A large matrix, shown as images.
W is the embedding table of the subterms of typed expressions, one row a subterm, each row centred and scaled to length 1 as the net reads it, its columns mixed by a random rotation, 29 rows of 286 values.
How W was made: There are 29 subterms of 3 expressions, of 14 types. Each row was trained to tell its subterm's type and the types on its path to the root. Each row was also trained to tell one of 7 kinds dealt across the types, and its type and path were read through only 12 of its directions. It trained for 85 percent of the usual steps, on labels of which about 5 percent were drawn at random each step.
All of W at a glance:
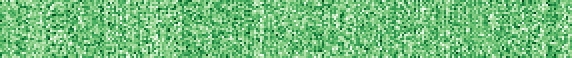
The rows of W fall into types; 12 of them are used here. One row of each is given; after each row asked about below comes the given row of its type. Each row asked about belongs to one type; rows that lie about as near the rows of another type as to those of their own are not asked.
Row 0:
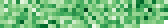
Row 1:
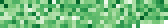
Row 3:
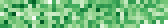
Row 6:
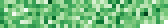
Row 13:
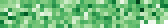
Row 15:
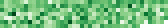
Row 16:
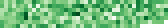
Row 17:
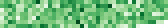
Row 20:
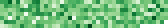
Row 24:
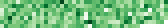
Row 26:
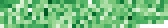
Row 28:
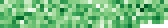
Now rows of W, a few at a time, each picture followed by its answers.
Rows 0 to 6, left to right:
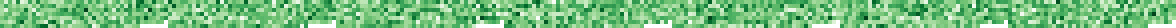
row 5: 16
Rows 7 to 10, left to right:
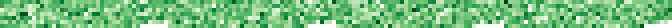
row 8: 24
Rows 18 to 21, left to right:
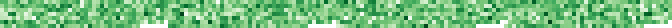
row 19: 3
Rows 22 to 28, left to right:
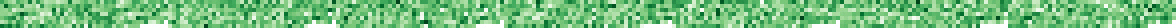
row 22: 13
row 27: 1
